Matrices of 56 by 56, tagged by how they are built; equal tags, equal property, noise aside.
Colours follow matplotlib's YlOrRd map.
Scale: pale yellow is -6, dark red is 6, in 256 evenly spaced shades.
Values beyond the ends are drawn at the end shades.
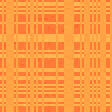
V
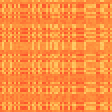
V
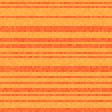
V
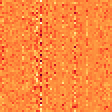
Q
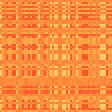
V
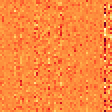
Q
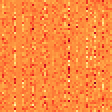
Q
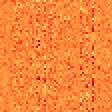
Q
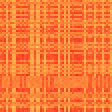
V
